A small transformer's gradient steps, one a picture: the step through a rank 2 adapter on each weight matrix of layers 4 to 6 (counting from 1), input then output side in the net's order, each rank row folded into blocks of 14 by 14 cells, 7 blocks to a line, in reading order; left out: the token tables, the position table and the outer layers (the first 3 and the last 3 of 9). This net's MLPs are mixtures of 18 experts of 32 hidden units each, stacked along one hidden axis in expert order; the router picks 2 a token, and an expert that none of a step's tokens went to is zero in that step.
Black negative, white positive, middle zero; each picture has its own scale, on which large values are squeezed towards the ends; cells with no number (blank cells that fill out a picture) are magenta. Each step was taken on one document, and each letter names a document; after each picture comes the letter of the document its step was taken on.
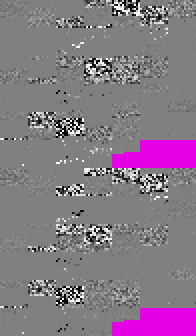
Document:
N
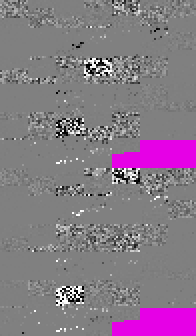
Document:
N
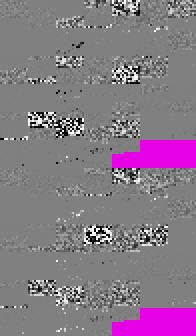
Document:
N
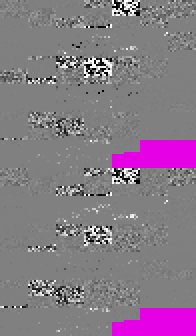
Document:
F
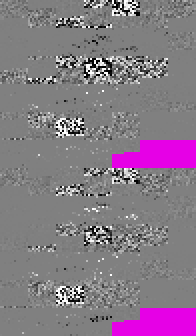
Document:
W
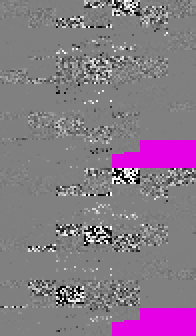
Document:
F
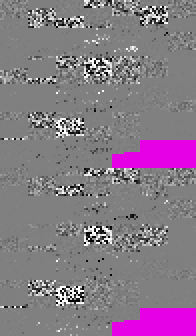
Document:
W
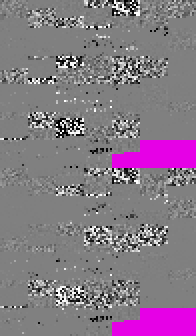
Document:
W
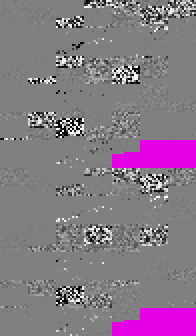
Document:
N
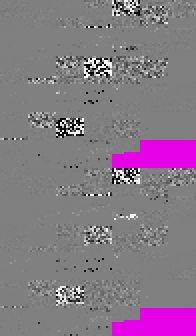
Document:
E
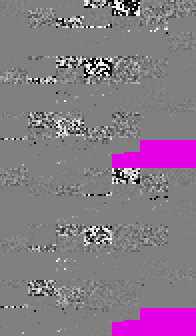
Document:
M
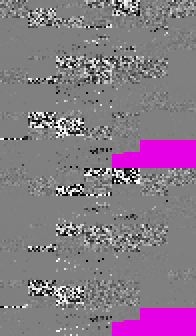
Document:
W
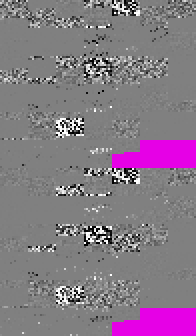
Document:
W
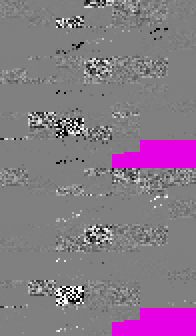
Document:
N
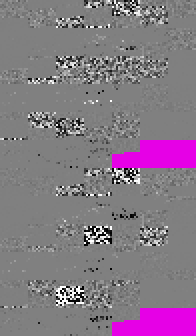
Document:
E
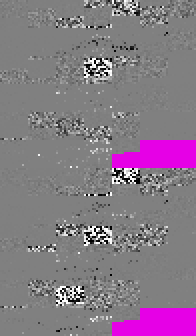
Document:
F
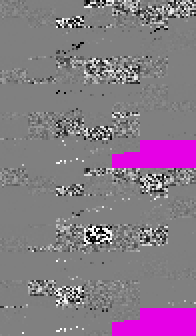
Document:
N
